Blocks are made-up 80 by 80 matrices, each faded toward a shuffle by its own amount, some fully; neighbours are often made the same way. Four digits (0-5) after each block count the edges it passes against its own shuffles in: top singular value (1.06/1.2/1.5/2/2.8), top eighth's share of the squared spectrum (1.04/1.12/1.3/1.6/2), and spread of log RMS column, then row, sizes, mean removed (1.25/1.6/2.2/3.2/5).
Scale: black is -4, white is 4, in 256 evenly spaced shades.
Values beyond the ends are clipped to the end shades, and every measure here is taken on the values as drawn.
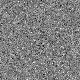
0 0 0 0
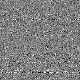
2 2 0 3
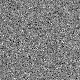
0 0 0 0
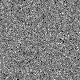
0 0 0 0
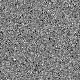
0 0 0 0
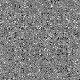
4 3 1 1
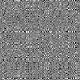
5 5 3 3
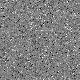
0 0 0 0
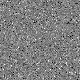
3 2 0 0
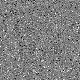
2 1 0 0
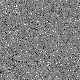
0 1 0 0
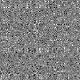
4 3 2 2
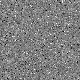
1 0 0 0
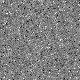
0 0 0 0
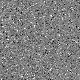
2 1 0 0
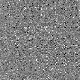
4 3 1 1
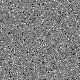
1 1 0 0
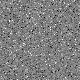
2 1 0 0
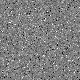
0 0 0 0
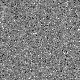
1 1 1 0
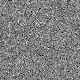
2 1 0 0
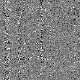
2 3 3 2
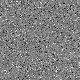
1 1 0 0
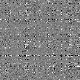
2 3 3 3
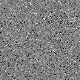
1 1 1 0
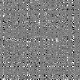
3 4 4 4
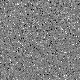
2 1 0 0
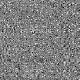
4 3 1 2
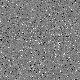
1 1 0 0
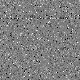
3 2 0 1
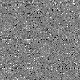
4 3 1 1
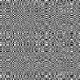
5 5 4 4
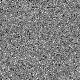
2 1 0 0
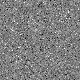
2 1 0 0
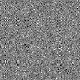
4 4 2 2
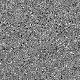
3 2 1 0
